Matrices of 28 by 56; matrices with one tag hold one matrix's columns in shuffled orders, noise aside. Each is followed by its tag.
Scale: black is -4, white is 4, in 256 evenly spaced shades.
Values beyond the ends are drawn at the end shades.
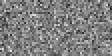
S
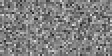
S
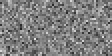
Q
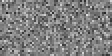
S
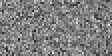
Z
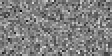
Z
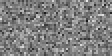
S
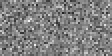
S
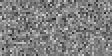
S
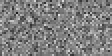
S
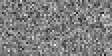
S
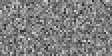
Q
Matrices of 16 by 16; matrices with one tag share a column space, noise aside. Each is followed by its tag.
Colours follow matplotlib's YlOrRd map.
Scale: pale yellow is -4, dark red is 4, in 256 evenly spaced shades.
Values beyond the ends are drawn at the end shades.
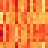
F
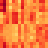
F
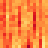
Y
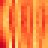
Y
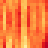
Y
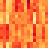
F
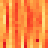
Y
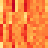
F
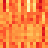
F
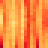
Y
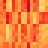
F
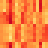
F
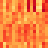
F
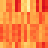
F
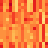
F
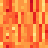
F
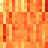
F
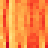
Y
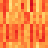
F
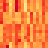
F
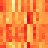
F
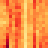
Y
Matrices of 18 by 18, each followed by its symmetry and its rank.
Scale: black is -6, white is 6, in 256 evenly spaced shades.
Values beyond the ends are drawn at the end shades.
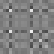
symmetric, rank two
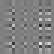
neither, rank one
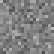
neither, full rank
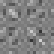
symmetric, rank three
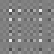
symmetric, rank one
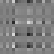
neither, rank one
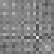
symmetric, rank three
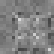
symmetric, rank three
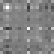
symmetric, rank two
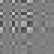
symmetric, rank one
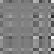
neither, rank one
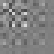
symmetric, rank two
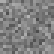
neither, full rank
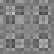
symmetric, rank two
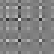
symmetric, rank one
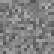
neither, full rank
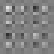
symmetric, rank one
